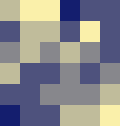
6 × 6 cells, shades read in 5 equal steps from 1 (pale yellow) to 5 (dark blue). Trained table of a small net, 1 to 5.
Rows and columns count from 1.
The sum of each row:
17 17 17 20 19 18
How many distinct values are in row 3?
3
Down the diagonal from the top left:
2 2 3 3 3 1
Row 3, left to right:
3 2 3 2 3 4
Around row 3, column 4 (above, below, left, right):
4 3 3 3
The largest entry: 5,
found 2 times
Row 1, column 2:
1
